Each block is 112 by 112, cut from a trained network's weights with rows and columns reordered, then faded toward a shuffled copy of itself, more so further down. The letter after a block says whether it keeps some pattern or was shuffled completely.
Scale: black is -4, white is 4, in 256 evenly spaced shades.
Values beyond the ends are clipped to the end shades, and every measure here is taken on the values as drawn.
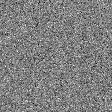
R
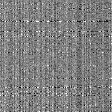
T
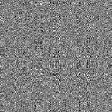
T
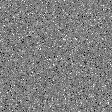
R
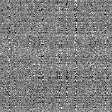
T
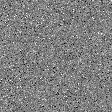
R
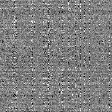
T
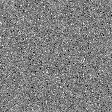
R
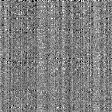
T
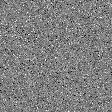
R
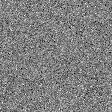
R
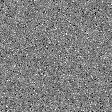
R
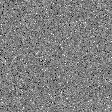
R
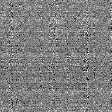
T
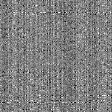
T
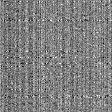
T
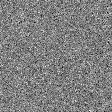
R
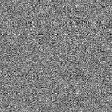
T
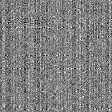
T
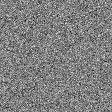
R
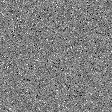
R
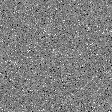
R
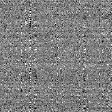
T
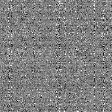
T
